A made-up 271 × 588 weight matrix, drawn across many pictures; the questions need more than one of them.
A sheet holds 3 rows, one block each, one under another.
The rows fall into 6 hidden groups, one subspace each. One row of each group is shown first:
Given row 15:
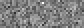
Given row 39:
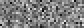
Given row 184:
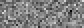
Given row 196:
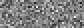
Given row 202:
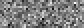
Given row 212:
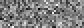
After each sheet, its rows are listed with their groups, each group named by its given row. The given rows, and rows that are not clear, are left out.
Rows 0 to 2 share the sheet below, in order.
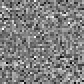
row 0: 184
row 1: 39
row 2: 184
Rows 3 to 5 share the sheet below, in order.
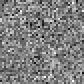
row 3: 202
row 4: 196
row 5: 39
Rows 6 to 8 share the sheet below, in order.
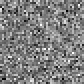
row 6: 212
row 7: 39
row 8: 184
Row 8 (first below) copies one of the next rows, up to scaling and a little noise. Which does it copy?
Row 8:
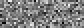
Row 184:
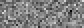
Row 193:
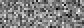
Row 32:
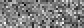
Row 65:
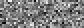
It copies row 65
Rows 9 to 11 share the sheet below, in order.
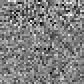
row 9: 184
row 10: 39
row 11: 184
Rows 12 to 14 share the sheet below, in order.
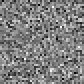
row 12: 39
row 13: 39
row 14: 184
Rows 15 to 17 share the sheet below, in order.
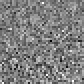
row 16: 184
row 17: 212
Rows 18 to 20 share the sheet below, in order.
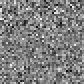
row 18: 212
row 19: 196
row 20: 184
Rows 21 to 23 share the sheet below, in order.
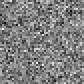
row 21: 184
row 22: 39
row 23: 196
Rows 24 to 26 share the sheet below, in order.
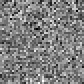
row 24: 202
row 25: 39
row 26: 202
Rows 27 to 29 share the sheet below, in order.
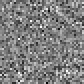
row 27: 39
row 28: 15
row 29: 184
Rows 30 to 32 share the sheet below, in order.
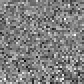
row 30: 184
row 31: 15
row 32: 184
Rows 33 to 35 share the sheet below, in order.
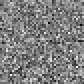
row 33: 15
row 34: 184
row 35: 202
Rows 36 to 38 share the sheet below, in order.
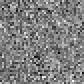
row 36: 212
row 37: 212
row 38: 39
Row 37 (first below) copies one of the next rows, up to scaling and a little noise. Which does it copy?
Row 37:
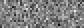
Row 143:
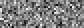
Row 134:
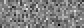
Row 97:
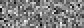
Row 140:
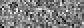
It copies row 134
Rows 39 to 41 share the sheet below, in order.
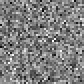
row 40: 212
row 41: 15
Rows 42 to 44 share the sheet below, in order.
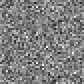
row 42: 196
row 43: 212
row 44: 196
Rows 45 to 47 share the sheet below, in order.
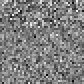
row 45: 202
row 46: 39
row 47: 212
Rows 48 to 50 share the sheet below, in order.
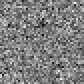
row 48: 202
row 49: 184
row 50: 184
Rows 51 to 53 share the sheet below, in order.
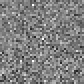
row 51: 196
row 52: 39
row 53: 196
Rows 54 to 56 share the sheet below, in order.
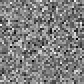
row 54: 39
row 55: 202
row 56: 196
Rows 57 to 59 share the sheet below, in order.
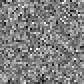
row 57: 184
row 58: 39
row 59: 202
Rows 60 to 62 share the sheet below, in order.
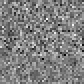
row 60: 212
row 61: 15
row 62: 15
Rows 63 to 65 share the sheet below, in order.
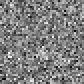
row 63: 15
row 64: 202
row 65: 184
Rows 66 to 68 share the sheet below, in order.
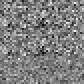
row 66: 202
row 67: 202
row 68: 184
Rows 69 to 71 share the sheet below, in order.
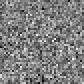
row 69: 196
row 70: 212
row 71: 202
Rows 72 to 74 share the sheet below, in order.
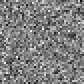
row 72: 184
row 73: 15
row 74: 184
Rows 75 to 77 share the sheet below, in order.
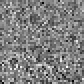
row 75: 15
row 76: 15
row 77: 212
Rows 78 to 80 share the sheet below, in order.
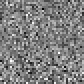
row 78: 196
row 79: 212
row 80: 15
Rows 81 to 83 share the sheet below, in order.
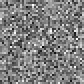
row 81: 196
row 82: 202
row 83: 196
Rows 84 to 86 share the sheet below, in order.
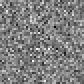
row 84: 15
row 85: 39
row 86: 196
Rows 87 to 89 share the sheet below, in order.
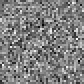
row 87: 202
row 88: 202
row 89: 212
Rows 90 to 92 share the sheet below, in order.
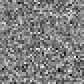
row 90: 184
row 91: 39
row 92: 184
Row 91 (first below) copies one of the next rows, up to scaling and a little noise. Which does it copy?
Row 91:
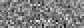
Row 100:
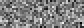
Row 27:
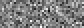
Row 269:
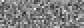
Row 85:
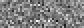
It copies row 85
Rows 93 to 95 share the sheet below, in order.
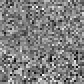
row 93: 196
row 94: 184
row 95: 202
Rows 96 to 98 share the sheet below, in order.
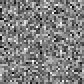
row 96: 212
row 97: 212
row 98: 196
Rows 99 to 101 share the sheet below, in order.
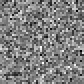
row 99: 202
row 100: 39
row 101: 184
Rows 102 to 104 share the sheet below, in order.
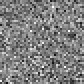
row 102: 39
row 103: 15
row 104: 39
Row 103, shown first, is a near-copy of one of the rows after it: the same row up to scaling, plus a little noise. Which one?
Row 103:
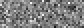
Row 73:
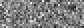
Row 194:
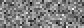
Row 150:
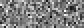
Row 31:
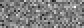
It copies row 73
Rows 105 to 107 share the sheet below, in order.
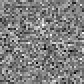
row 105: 202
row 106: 184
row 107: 196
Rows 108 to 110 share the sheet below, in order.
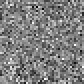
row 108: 196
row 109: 196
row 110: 15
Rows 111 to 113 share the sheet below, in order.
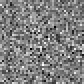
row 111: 15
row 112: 39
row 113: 196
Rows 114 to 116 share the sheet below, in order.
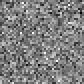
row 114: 184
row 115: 196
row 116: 212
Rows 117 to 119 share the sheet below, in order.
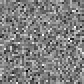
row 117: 184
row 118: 184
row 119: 196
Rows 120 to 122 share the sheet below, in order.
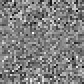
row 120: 202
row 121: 196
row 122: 202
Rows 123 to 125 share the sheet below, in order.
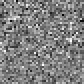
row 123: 184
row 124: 184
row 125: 196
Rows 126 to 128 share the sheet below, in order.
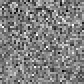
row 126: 212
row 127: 212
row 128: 184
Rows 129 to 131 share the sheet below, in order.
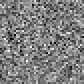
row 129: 196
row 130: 184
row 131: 184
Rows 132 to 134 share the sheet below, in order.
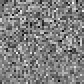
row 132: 202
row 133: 184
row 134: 212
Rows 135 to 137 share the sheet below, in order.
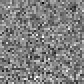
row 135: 15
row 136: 196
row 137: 39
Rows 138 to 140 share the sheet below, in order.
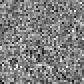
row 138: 196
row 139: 202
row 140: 212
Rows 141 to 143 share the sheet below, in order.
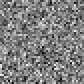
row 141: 202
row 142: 202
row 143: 212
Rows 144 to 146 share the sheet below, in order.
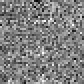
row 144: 39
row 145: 202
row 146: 202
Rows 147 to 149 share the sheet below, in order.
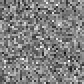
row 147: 212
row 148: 39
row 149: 184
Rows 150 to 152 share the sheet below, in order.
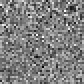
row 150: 15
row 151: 196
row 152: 39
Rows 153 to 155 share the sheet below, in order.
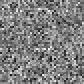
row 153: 212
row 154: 39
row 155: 202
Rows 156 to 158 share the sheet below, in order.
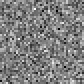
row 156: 39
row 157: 15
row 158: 39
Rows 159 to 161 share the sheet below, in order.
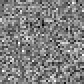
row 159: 202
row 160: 184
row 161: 196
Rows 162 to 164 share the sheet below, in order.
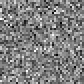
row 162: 212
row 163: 39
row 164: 196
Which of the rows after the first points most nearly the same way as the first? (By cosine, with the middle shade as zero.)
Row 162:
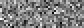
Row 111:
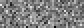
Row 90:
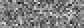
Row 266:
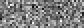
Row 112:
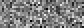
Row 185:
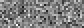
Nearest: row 112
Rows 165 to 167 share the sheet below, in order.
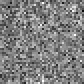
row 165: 15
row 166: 15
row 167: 202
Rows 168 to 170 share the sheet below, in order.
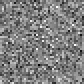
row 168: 39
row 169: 196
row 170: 212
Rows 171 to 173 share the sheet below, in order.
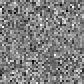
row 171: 212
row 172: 15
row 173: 196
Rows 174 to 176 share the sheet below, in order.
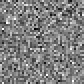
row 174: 184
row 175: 39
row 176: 212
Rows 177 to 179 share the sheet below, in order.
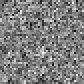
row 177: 202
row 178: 202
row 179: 202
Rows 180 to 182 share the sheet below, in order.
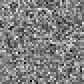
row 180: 212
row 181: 184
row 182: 184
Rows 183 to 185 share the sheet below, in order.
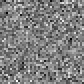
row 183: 184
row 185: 184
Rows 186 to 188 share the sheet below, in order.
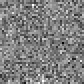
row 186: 196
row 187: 184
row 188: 202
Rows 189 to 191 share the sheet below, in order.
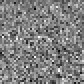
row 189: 39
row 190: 212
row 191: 184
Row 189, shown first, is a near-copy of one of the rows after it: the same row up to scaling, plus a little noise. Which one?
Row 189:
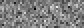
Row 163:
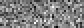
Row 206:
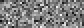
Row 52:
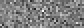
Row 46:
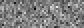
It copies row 46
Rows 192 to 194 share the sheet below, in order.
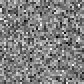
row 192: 212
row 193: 184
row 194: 15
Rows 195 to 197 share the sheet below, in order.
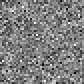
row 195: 184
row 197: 196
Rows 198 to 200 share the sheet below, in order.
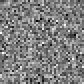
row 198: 39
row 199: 15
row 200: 202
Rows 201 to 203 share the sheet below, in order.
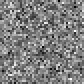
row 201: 15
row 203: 184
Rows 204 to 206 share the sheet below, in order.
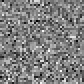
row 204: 39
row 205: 15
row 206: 39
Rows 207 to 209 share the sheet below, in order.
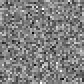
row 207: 196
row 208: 196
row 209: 39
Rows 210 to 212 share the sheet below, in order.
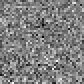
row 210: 202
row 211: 196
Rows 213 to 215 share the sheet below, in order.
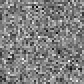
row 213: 196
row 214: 212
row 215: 184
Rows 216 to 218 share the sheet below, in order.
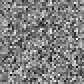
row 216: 202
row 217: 202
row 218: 202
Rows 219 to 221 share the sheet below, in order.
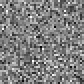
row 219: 15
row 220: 39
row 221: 196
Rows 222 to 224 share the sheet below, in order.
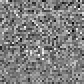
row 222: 184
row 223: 202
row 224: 15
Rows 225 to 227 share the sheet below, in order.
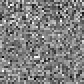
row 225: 196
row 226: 196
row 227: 39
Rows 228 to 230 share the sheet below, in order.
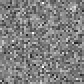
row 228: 15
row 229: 196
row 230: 39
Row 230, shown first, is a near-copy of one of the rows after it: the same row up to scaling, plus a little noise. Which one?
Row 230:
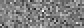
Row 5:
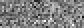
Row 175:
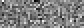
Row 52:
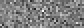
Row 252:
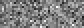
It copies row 52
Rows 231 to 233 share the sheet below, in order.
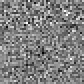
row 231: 39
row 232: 202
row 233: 184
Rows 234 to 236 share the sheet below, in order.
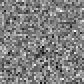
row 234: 184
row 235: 202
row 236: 39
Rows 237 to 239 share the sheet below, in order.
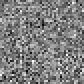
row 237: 202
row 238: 15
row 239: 196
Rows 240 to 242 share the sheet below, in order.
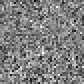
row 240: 39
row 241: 202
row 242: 202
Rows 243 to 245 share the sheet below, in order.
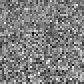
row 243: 184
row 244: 196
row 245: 15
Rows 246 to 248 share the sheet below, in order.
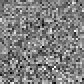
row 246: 202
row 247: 202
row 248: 212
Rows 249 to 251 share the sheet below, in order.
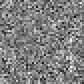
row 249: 196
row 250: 184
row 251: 184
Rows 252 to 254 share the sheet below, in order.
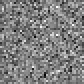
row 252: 39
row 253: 39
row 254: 184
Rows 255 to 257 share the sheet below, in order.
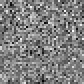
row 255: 15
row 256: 202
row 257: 202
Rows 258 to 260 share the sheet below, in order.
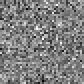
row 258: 212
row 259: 39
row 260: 202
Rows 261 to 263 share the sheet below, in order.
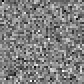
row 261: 39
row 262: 39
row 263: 184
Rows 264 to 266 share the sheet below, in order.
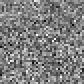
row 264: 39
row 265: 212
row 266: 196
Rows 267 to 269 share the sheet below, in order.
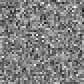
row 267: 15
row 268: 196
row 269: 39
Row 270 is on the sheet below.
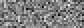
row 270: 184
